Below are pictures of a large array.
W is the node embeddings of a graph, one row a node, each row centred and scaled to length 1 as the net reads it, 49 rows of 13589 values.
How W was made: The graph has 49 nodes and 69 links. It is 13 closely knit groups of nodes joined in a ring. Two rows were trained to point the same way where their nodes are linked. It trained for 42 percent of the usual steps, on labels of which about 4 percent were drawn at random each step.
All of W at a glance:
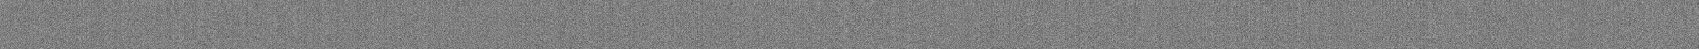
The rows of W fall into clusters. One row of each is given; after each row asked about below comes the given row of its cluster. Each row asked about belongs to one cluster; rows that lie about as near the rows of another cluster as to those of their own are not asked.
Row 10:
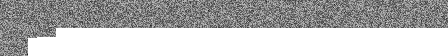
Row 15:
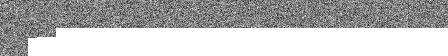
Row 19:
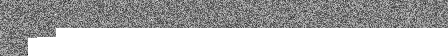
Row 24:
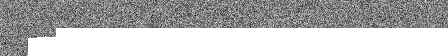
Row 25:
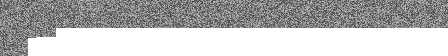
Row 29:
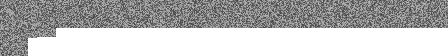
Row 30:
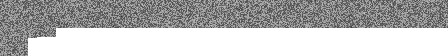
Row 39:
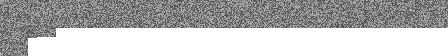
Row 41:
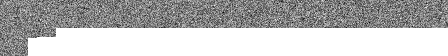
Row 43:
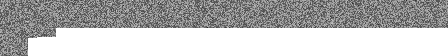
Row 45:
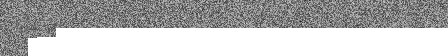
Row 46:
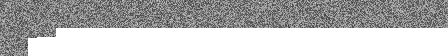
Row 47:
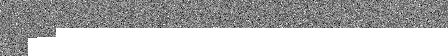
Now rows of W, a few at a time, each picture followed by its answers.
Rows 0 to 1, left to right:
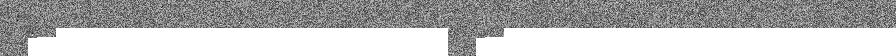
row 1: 10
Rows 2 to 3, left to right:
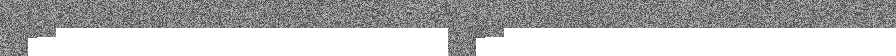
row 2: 47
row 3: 39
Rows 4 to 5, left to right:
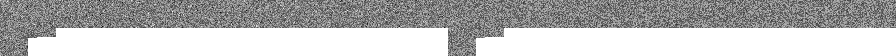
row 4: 39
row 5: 25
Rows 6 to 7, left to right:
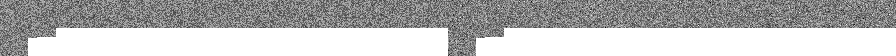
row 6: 29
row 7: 15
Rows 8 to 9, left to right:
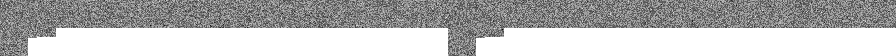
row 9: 43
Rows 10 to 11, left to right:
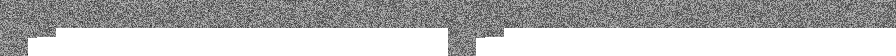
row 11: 30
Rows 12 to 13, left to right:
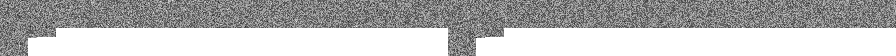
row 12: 39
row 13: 43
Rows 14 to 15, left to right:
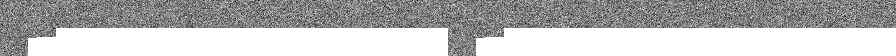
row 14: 24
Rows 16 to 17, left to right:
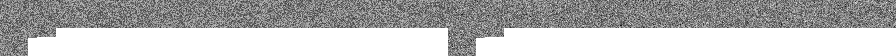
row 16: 30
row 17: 25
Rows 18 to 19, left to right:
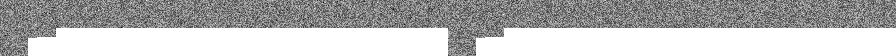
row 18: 29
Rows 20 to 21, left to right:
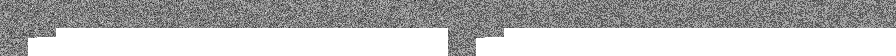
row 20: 19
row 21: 25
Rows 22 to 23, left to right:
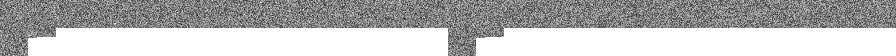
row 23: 24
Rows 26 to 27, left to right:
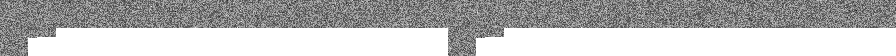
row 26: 45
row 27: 41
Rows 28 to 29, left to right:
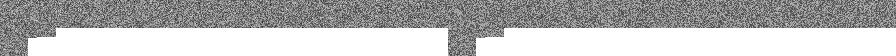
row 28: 15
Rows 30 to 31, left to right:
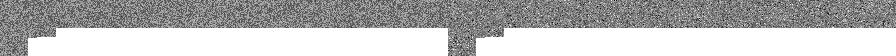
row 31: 47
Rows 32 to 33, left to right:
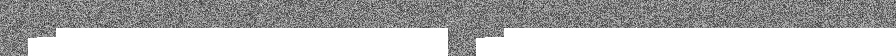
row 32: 41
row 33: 25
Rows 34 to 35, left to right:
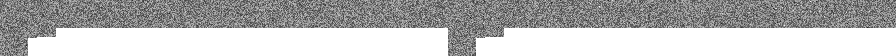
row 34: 46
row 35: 45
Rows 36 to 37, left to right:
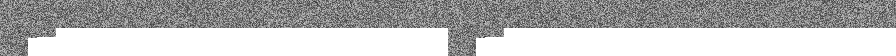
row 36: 24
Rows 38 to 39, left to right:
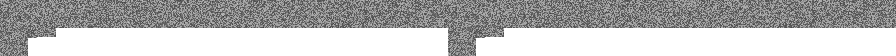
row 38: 39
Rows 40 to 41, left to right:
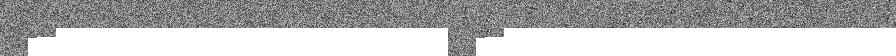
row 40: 46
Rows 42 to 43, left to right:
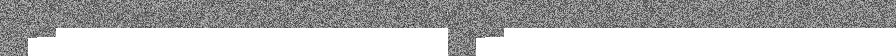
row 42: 10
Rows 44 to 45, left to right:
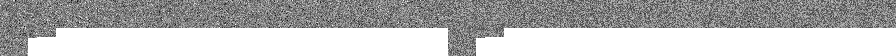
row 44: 19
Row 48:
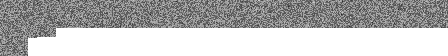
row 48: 30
